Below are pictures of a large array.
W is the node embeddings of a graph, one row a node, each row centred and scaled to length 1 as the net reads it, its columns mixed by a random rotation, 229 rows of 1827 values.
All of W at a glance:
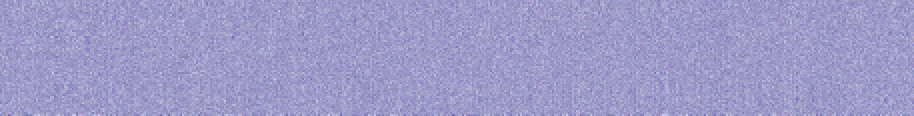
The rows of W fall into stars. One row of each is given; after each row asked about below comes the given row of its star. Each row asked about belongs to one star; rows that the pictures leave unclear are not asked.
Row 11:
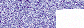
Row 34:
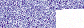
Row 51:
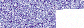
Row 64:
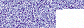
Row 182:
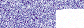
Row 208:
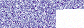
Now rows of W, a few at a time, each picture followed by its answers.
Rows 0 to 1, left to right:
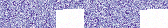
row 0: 34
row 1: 51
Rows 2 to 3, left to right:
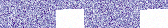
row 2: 64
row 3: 11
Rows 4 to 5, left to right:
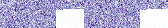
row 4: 11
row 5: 11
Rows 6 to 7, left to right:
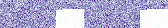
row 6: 208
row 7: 51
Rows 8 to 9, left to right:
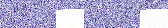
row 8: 51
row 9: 208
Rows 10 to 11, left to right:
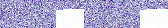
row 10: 51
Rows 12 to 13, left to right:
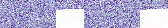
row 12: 11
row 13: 34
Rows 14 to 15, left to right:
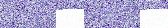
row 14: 64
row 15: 182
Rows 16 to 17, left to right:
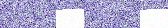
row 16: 182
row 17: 182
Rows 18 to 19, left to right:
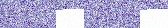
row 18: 34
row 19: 11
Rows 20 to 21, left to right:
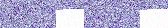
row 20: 51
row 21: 34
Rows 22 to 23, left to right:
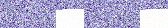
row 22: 34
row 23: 182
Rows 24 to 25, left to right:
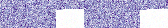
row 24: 51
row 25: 182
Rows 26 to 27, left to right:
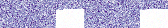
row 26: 208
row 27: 51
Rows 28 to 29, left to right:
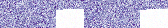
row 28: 208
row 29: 34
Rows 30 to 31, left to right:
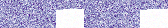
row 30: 64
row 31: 34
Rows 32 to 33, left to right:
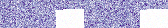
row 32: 34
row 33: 11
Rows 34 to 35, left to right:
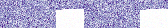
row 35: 182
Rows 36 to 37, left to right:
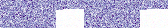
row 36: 34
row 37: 64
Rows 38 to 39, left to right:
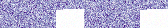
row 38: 182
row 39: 51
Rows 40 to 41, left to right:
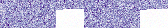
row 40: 11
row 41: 34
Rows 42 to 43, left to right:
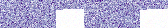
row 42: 11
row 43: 11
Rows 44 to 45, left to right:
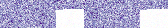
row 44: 11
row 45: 182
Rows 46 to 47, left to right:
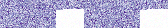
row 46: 64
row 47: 208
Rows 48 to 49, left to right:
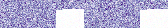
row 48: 64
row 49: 11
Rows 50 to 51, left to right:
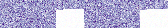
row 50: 208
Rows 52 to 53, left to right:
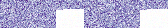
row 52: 11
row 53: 208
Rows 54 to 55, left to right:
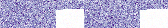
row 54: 51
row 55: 34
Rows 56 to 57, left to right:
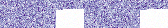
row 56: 64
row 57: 208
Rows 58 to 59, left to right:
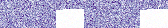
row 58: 11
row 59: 208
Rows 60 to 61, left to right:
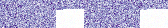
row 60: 34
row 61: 208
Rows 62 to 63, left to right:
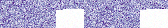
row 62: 34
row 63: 64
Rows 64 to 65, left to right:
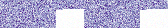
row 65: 51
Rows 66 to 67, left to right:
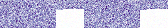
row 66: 64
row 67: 64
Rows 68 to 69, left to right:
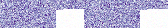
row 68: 11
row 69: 51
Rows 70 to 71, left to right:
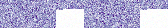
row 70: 64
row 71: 64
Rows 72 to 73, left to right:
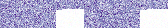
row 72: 182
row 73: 208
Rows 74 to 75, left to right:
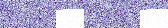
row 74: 182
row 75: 208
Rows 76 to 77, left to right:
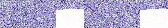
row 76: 51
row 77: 182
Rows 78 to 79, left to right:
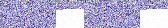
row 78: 208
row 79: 11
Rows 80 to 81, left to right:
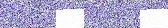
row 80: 208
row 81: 182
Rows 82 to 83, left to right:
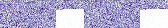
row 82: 208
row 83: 64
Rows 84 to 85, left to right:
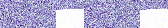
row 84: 51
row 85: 182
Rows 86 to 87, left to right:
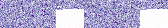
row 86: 64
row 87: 208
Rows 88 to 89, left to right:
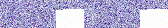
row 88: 34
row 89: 64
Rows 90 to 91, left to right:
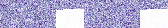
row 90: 182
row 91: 11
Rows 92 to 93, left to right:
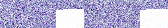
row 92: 64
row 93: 182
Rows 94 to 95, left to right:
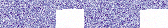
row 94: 64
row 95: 51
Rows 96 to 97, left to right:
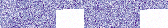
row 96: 11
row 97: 51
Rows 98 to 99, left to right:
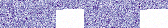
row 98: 208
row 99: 208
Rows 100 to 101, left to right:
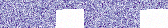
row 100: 208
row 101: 182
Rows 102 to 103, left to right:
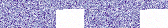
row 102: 11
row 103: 51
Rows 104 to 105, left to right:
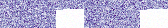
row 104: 208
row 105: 34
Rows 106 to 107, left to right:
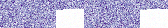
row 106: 34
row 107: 64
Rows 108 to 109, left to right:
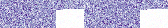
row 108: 51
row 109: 64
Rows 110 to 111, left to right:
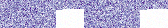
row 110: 51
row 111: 34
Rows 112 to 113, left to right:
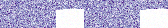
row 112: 64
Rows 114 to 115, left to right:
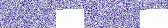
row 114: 34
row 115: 182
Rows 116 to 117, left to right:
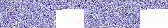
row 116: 34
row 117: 11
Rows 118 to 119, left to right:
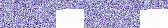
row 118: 51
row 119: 182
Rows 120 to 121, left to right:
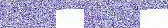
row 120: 51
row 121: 34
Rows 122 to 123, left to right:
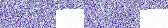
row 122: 208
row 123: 34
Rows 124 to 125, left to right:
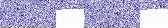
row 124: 51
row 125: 182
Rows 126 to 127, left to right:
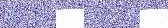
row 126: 51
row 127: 208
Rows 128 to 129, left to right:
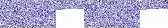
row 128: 51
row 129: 182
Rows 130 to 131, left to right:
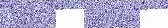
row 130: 208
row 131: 34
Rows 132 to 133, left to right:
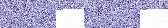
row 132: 51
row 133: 51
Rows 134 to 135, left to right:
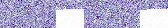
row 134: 11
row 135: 34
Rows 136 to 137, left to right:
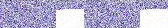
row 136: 51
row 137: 64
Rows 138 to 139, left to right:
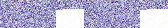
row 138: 34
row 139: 208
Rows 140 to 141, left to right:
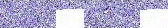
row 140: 208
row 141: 11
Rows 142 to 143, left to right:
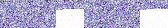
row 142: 208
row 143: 64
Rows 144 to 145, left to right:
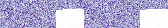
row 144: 182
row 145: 182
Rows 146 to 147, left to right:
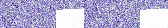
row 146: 34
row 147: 182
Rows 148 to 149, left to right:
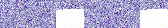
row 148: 11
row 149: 208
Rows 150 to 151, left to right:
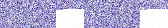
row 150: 64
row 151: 208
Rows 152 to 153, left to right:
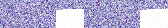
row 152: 208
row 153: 34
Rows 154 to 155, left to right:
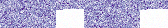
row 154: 11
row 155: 34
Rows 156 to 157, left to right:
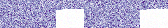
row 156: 51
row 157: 34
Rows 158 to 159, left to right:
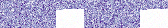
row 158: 11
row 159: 64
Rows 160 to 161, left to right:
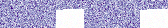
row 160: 208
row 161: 11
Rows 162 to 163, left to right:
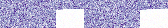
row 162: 51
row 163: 34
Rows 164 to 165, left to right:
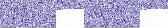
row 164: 51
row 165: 208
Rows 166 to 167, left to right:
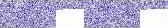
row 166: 208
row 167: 11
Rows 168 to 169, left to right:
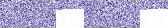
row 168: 51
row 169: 182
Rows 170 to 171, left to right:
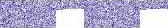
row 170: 34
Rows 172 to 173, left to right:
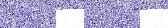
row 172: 208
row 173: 34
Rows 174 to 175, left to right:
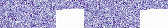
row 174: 34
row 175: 182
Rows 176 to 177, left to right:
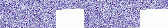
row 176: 182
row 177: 182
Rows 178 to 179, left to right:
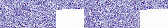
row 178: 51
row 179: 34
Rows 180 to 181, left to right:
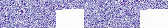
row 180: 34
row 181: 11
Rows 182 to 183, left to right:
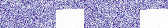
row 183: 182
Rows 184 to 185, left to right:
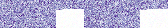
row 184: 51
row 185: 34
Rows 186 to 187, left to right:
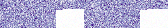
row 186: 182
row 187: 11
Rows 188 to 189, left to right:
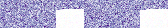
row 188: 51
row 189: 182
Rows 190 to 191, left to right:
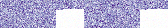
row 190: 64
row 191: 64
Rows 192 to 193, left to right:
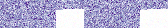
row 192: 182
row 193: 208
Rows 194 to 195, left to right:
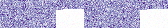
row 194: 51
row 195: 34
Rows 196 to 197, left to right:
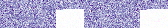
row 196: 182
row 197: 34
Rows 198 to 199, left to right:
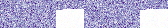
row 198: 208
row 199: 182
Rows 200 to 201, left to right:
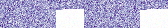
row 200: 34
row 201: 34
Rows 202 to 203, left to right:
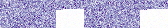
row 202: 182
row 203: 34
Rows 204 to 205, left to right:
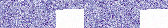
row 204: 34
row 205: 64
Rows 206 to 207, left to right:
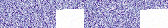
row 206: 208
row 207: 34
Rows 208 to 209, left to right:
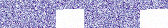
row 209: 182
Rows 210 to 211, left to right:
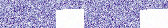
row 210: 51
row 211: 51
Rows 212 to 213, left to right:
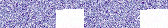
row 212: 51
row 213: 34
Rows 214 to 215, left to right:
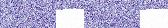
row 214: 64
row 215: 182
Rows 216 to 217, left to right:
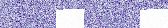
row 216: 64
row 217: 208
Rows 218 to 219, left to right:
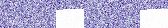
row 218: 34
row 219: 182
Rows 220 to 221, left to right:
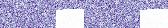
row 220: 208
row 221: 11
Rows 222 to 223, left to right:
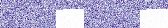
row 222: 11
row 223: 182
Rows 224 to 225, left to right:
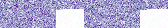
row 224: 11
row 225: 34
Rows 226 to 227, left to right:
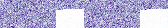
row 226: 51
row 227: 34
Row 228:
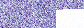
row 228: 11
